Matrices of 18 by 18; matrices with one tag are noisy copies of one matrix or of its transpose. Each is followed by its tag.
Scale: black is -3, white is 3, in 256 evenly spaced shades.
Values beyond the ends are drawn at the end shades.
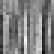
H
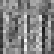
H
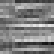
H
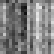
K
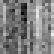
K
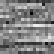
H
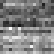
K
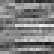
H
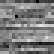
H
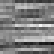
H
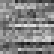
H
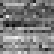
K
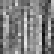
H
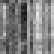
K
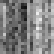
K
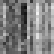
K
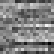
H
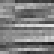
H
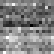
K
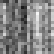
K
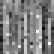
H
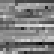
H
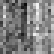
K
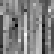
H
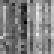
K
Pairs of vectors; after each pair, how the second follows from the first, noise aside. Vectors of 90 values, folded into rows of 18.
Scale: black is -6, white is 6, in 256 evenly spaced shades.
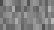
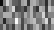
scaled up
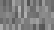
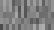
negated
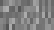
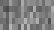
shuffled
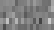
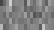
shuffled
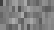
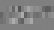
partly zeroed
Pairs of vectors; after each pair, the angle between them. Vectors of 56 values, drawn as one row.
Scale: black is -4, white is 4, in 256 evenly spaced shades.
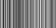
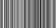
nearly opposite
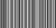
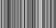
orthogonal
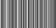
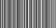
partly opposed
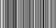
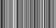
nearly opposite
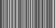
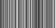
nearly parallel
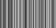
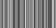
partly opposed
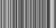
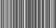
partly aligned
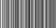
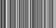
partly opposed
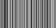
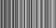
partly aligned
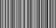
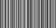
nearly parallel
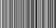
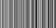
nearly parallel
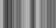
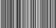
partly aligned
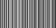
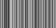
partly aligned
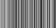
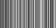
nearly opposite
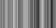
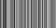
orthogonal
